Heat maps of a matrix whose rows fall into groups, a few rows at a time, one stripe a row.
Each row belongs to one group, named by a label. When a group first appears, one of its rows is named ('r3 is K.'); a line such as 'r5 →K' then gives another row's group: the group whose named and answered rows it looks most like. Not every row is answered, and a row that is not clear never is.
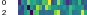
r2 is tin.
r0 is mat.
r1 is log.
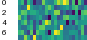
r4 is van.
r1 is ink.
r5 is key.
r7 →tin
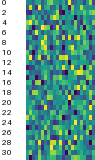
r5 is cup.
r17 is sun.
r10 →cup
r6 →ink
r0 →key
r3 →van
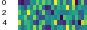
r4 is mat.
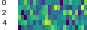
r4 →van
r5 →log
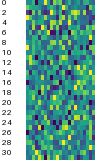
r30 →ink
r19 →van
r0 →log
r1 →mat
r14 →mat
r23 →sun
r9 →mat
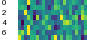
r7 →sun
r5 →ink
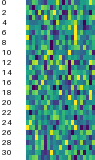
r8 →cup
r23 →van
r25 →mat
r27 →ink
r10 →key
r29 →ink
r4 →cup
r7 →mat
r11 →log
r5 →mat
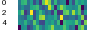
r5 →log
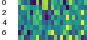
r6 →log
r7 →sun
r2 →tin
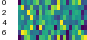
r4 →key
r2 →ink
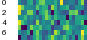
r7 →log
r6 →tin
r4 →sun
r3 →van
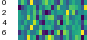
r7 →ink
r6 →tin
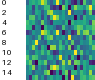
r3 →van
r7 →key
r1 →tin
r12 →sun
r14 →tin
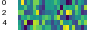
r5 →cup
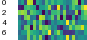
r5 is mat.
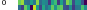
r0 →sun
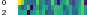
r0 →sun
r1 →tin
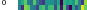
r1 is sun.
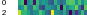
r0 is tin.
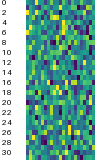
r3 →van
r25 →key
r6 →mat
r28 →mat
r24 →ink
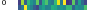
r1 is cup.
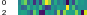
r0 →van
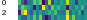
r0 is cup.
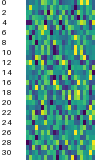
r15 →tin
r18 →sun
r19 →sun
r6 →cup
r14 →key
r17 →ink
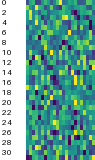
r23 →tin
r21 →tin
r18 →log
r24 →van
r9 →tin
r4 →ink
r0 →log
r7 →tin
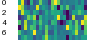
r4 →mat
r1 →sun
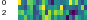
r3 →van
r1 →key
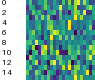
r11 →log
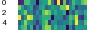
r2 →van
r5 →van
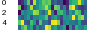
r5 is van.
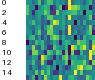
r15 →log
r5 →key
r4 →van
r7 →van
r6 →key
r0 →key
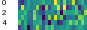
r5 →log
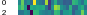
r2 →tin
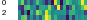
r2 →log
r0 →tin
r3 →van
